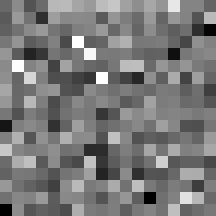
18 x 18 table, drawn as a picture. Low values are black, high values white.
Slope: none. Average level on the scale: 50%. Grain: fine. Mirror symmetry: none.
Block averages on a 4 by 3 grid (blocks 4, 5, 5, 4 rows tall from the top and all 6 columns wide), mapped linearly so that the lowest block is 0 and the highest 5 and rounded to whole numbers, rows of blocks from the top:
252
221
212
022
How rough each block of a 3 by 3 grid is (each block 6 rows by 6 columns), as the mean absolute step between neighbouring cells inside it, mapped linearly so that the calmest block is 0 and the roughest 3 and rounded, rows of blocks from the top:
222
210
123
